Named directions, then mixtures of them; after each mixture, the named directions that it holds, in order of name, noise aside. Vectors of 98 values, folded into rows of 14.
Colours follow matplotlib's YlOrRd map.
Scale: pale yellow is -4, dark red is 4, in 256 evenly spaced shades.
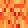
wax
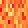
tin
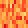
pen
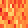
tin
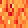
tin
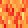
pen, tin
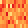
pen, tin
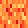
tin, wax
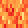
pen, tin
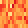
pen, tin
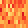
tin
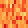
pen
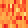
pen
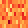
tin, wax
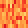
pen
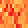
tin, wax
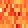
tin, wax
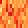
tin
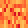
wax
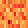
tin, wax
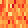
pen, tin
